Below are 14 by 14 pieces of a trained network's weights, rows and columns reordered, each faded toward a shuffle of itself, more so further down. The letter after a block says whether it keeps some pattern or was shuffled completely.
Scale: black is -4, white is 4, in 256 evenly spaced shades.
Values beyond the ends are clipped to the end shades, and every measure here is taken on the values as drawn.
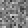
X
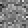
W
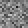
X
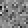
X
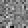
W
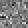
W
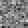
X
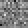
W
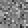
X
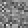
W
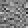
W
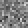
X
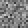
X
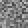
X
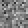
X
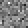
X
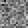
X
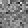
W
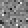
X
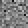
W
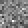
X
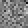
X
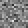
W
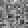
X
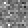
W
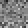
W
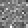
X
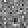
X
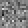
W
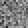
X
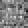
W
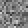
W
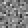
X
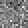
X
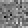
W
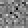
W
